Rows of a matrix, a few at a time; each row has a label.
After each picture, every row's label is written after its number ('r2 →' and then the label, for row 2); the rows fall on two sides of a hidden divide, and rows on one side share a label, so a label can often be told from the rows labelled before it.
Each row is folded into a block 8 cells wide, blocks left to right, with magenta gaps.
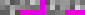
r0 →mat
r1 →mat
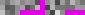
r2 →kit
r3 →mat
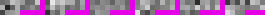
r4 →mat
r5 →mat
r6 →mat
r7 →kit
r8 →mat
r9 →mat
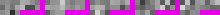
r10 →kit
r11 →mat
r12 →mat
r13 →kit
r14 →mat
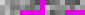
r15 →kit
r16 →mat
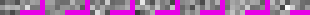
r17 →mat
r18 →mat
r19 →mat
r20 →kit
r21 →mat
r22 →kit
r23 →kit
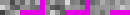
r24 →mat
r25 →kit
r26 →mat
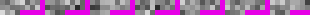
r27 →kit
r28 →kit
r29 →kit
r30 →mat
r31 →mat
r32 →kit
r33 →kit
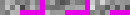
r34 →mat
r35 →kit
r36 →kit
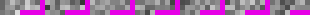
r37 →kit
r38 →kit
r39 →kit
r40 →kit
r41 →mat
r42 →mat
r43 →kit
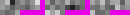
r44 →mat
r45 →kit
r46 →kit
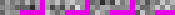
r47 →mat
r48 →kit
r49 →mat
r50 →mat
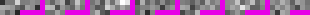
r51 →mat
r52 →mat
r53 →mat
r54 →mat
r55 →mat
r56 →mat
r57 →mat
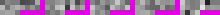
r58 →mat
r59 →mat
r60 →kit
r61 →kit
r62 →kit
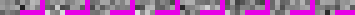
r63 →mat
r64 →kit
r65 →mat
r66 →kit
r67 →kit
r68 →kit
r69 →kit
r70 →mat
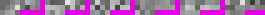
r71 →mat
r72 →kit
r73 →kit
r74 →kit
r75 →kit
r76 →kit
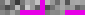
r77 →mat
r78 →mat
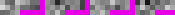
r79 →mat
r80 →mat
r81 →kit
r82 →mat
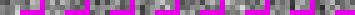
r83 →mat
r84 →kit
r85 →mat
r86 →kit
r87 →mat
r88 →mat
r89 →mat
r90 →kit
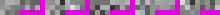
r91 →kit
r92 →kit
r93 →mat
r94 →kit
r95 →mat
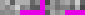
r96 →mat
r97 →mat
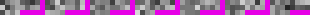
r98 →mat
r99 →kit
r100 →mat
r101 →kit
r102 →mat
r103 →kit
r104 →mat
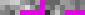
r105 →kit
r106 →mat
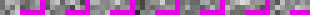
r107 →mat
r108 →kit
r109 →kit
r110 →mat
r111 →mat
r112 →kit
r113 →kit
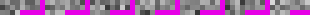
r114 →kit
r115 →kit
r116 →mat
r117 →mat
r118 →mat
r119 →kit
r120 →kit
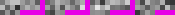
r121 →kit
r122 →kit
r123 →mat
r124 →mat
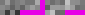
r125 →mat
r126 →kit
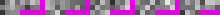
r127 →mat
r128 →mat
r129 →mat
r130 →mat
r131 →mat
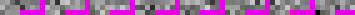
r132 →mat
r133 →mat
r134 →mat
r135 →kit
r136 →kit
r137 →mat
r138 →mat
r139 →mat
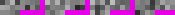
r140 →mat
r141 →kit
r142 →kit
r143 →mat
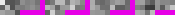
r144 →kit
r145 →mat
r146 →kit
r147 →kit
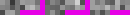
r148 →mat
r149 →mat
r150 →mat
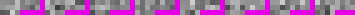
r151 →mat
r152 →kit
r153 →mat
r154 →kit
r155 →kit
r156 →kit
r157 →kit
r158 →kit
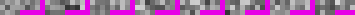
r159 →mat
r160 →mat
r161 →kit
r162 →mat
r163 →kit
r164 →mat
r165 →kit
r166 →kit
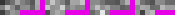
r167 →mat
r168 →mat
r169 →mat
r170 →kit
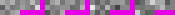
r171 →kit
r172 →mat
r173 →mat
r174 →kit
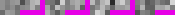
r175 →mat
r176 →mat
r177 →mat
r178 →mat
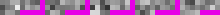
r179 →mat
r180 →mat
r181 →kit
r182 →kit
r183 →mat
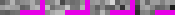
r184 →mat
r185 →kit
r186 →kit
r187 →mat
